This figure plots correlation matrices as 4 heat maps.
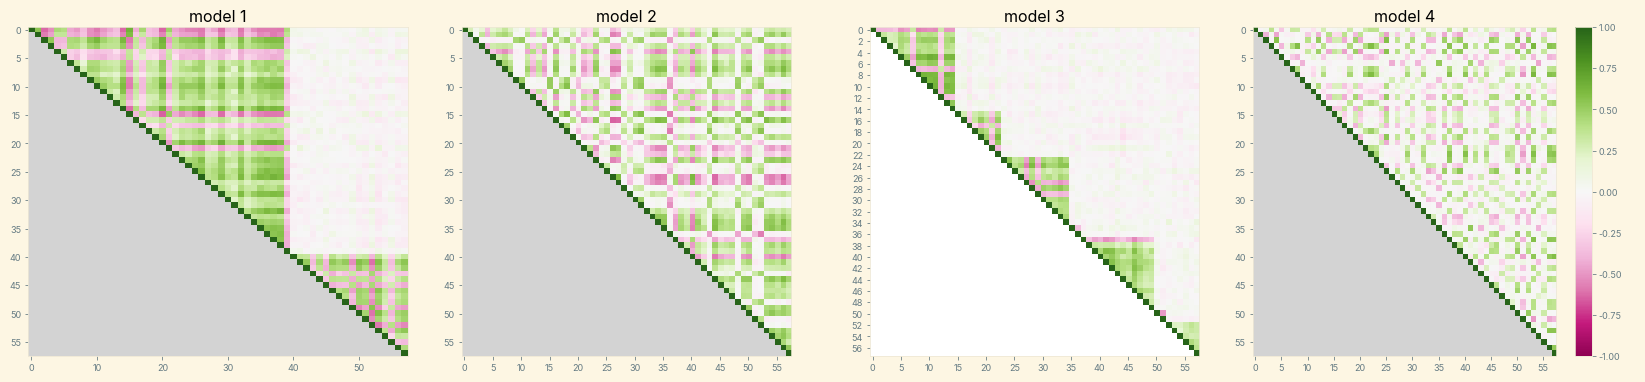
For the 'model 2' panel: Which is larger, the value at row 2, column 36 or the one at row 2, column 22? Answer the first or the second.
the second
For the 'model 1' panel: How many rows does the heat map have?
58
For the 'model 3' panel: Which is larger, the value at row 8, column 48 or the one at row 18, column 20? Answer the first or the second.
the second
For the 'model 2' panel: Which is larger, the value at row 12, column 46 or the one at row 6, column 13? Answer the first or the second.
the second
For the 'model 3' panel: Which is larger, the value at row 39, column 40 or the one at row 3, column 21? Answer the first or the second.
the first
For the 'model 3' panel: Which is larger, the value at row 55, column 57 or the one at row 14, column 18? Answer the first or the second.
the first
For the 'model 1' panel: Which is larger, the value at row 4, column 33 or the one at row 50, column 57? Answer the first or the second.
the second
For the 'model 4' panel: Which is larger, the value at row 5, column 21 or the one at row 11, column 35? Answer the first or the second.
the second
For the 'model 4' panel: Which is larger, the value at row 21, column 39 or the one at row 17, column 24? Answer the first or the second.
the second
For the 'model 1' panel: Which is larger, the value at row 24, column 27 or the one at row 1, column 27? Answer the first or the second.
the first
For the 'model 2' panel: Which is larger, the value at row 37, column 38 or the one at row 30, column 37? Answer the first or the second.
the second
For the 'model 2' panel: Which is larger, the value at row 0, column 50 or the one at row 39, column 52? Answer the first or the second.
the first
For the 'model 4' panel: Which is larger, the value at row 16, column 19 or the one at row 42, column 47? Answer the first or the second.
the first
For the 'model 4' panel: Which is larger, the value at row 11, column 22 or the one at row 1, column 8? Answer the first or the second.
the second
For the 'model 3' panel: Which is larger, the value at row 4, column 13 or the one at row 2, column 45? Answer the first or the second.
the first
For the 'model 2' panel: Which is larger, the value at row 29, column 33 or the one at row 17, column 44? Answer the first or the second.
the first
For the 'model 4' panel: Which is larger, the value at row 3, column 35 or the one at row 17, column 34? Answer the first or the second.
the second
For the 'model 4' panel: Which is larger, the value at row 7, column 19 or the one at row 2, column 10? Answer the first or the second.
the second
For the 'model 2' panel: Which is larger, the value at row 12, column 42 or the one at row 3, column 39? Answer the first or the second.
the second
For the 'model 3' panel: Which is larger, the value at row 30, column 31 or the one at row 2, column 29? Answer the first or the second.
the first
